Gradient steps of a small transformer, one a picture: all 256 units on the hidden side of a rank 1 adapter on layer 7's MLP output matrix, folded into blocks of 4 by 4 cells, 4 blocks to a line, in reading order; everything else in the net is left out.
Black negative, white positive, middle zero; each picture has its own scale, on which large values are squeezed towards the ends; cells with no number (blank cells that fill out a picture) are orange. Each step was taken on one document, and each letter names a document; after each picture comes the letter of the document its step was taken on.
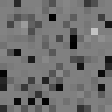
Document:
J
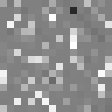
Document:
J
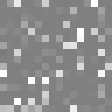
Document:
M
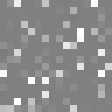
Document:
M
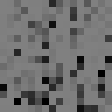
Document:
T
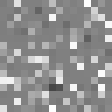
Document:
J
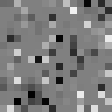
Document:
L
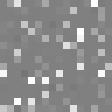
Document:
M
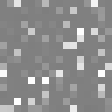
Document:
M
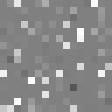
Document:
M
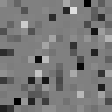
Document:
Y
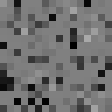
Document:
J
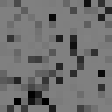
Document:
L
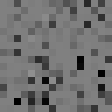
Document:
T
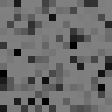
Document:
J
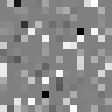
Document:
M
